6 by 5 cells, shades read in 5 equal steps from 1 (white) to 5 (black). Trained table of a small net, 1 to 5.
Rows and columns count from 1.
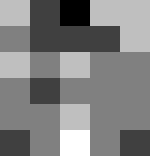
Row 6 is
4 3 1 3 4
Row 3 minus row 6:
-2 0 1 0 -1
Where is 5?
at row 1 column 3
